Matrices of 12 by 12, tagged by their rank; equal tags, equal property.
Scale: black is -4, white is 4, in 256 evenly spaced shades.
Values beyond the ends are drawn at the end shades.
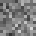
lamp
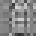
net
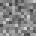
lamp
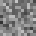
lamp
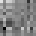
net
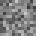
lamp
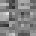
net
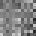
net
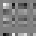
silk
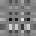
silk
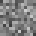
lamp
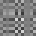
silk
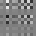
silk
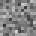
lamp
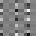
silk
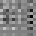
net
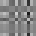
silk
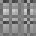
silk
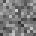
lamp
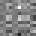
net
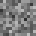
lamp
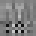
net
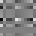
silk
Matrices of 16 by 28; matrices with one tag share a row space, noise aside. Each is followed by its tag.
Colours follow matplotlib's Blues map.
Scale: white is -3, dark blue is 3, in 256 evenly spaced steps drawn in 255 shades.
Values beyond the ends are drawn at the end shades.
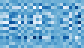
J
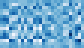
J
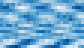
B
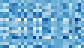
J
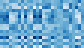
J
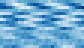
B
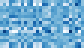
J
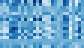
J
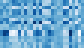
J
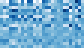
J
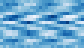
B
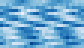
B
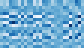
J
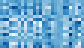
J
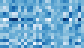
J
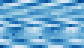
B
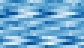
B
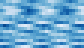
B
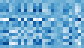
J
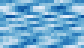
B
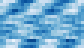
B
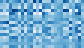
J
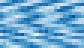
B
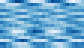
B
